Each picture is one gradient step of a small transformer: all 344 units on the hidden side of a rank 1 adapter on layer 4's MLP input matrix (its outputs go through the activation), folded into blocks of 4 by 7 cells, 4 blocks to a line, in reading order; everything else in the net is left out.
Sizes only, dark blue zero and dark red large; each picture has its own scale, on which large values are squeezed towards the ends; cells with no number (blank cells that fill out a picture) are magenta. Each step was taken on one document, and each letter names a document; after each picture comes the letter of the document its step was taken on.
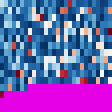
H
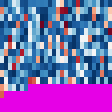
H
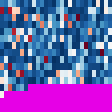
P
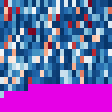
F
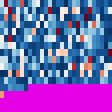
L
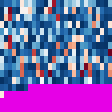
L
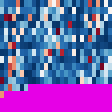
F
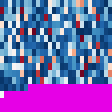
L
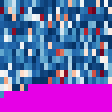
P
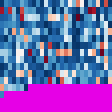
P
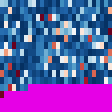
H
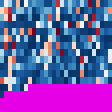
F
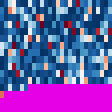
H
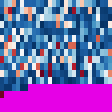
L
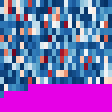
L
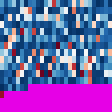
L
